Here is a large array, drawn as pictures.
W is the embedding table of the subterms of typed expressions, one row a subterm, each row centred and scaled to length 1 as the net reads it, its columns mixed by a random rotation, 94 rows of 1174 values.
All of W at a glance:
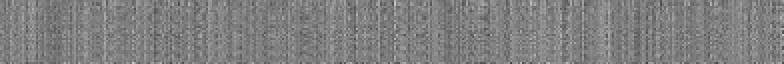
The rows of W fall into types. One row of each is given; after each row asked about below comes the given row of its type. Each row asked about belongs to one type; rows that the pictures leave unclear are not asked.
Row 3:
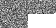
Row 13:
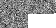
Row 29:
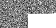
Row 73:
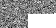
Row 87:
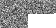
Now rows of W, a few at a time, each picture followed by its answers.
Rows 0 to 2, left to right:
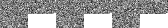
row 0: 29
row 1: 29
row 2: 87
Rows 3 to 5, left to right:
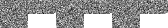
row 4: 87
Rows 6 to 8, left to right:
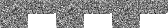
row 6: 87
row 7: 87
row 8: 3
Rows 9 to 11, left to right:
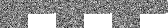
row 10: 73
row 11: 29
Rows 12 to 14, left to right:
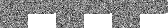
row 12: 3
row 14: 3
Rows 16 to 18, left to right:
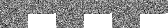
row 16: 13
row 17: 3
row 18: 87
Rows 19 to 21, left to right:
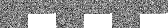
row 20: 3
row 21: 29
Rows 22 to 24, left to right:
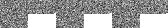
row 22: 3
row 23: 29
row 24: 87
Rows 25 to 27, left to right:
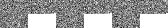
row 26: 29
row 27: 73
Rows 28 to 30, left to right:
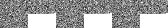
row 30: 29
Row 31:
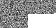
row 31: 3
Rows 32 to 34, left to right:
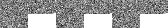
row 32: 29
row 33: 13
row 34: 87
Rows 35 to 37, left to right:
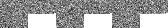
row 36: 87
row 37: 29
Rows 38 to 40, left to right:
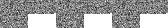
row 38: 3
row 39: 73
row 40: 3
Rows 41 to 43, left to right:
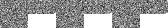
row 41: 3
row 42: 29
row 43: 29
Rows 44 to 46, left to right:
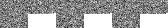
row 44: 29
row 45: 73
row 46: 73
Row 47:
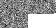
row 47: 13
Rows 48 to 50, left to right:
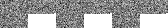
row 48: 73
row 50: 87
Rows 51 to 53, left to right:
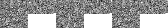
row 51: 29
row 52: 13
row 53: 29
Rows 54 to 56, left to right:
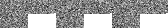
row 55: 87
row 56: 13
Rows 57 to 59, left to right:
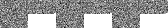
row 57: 3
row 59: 3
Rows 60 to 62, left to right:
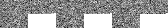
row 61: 73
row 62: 13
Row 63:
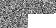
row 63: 87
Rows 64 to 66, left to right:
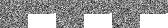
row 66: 13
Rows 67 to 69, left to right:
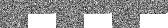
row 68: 29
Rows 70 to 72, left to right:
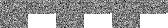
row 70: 87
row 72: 73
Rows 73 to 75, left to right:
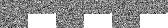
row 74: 3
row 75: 3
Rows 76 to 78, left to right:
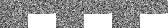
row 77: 29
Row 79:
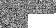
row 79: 3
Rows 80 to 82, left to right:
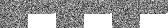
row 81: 87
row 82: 3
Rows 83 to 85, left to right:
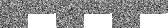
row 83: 87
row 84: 87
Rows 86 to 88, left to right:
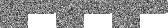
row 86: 3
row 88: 29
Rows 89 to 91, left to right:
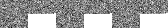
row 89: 73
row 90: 13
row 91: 29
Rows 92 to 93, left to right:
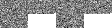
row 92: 3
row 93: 73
